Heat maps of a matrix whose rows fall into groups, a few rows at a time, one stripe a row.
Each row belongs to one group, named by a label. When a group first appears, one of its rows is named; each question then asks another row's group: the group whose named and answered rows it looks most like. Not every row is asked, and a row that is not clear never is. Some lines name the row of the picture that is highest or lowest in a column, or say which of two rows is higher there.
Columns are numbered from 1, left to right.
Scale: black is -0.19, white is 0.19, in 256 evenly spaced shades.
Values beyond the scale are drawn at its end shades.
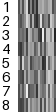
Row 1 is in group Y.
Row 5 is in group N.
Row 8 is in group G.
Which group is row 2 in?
N
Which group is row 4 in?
G
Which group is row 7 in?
Y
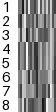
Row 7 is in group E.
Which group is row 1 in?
G
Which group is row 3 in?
E
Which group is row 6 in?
E
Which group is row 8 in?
N
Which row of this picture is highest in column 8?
7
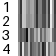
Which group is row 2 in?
E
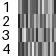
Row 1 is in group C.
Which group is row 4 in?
G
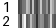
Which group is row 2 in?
E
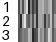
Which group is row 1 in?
Y
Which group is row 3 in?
C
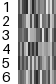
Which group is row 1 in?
C
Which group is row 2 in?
N
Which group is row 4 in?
Y
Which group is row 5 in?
G
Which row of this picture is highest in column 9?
3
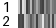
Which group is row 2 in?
Y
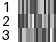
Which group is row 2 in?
G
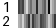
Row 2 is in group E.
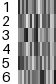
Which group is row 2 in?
N
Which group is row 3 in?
C
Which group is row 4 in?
N
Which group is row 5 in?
G
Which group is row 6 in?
E
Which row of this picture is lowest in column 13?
6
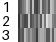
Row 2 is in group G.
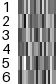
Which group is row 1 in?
G
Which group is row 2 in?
N
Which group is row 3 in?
N
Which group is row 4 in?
G
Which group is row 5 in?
E
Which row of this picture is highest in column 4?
5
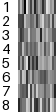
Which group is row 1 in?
N
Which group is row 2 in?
Y
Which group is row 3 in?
G
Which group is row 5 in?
Y
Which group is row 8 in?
N
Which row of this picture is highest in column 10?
7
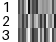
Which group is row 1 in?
Y
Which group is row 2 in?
G
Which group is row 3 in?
C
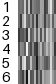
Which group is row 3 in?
G
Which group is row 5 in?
E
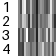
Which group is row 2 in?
E
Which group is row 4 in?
Y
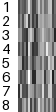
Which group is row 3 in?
C
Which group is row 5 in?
C
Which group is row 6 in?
C
